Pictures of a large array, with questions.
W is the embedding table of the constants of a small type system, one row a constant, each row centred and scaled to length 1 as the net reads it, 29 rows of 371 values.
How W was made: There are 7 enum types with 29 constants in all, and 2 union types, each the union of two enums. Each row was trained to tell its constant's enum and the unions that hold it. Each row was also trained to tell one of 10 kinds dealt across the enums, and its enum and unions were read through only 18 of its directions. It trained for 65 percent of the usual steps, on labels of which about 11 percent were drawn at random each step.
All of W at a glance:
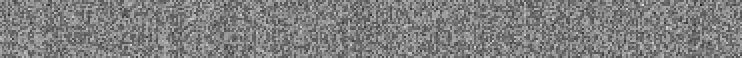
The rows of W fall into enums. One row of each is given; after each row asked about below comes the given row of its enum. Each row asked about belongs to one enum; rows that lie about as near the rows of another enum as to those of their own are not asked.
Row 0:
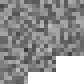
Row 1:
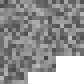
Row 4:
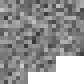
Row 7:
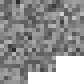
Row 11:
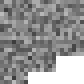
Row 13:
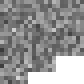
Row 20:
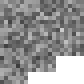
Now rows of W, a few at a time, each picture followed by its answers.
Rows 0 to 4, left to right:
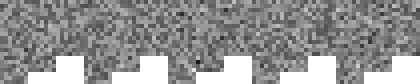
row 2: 4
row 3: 20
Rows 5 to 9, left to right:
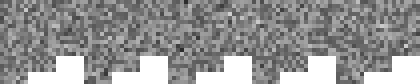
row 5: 7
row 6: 1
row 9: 11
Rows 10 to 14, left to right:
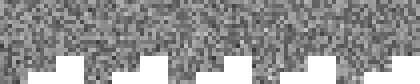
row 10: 11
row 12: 0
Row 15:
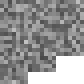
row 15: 11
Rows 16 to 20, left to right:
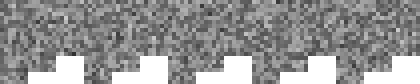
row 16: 7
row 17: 20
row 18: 20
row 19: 20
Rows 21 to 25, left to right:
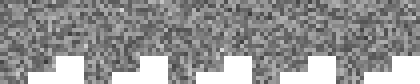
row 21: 7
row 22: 4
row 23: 4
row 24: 4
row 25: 20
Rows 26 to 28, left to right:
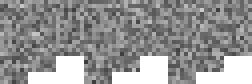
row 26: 0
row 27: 7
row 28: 11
